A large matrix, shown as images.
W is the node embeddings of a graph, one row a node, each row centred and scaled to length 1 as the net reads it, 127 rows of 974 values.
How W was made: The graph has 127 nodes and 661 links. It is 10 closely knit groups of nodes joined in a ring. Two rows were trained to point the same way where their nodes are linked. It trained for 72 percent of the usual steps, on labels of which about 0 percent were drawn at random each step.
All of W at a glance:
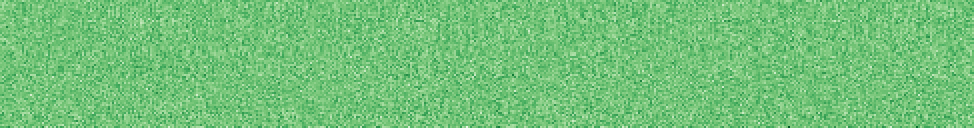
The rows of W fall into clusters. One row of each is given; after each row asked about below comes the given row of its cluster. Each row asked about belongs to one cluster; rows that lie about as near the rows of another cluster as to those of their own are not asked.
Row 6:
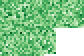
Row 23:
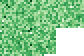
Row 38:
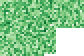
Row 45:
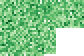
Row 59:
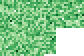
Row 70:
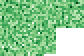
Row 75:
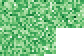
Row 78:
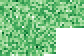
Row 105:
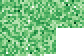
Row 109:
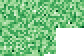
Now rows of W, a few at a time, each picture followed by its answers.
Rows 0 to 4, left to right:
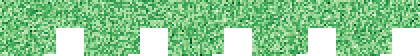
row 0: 45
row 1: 59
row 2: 38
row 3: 70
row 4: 38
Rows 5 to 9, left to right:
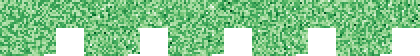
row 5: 109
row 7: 109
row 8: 6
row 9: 38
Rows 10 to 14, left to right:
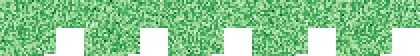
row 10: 38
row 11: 78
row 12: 6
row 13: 75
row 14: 38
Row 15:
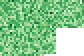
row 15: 6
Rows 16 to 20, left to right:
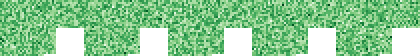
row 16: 6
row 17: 75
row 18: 105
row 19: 105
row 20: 45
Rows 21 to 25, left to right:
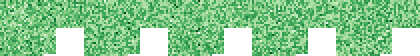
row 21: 45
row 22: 105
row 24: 105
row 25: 38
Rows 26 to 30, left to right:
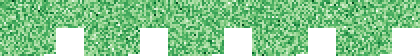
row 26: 6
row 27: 38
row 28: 105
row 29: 70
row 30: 75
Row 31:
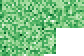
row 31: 105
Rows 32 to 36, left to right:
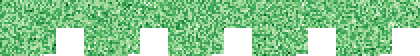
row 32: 105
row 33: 109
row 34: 6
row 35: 75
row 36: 105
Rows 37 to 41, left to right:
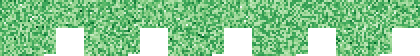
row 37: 6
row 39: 38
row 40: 109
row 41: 6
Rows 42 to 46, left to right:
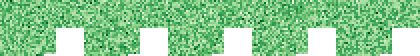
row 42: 70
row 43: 23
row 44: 75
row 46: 105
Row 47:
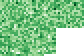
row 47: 109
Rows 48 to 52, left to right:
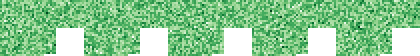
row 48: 105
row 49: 109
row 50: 75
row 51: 109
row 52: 78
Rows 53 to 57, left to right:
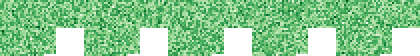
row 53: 75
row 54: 75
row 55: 78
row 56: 45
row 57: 70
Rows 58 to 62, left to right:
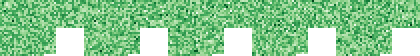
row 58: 75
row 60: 109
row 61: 70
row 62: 38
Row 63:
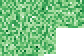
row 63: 6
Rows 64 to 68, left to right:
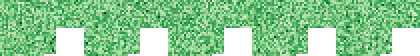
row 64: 59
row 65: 109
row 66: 70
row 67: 70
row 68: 109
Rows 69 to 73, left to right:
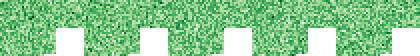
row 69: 6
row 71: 6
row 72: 70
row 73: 59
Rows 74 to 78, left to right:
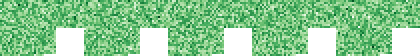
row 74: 75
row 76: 109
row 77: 6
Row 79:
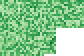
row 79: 59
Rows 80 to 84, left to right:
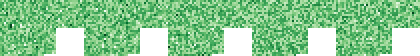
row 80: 6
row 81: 105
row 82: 75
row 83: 23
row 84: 105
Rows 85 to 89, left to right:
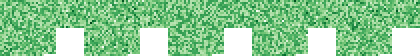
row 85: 78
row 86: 45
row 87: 109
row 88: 75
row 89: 78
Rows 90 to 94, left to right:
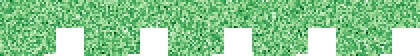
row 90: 70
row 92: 78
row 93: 6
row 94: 23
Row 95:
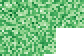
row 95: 75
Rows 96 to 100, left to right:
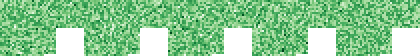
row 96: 109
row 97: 6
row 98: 78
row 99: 78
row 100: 75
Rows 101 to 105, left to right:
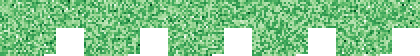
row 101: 59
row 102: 105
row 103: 59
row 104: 78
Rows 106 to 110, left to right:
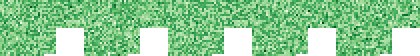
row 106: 59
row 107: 45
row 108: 59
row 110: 105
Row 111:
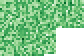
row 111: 38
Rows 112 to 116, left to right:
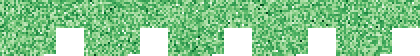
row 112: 59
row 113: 59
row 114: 23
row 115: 23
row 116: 70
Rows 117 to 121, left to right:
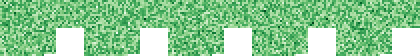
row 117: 70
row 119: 23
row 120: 75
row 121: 78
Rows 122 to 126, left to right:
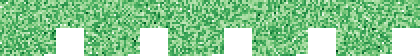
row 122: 23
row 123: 109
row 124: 105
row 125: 38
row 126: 78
